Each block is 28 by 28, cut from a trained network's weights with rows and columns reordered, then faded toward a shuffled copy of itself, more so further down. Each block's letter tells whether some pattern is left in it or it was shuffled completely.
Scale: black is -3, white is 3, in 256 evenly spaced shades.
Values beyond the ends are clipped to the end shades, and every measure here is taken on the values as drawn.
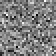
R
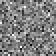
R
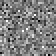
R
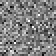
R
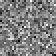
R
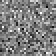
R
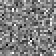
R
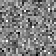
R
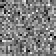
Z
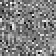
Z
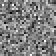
R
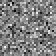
Z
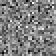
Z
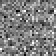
Z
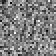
R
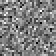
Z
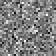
R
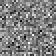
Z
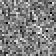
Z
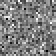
R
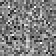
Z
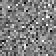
R
